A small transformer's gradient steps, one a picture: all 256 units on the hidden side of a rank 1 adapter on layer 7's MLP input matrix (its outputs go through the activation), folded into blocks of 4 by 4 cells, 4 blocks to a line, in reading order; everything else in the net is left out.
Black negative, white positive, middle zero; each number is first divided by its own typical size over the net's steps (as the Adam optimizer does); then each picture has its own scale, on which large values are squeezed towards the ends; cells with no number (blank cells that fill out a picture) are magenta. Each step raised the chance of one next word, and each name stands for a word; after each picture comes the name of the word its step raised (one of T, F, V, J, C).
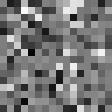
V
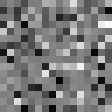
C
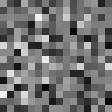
V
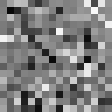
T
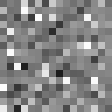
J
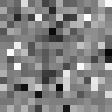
J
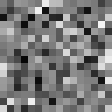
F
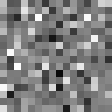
J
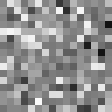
V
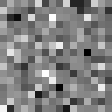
J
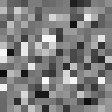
T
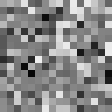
T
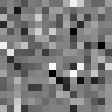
C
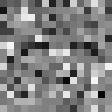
F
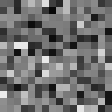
V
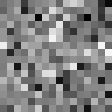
J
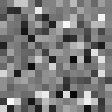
T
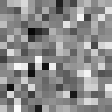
T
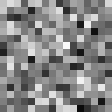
V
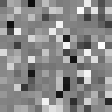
J
